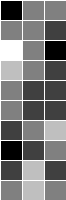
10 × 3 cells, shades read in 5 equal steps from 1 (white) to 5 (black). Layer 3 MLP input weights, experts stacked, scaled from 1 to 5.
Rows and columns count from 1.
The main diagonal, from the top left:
5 3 5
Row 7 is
4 3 2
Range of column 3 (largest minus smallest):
3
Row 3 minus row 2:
-2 0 1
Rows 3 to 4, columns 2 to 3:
3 5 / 3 4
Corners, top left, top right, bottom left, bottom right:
5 3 3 3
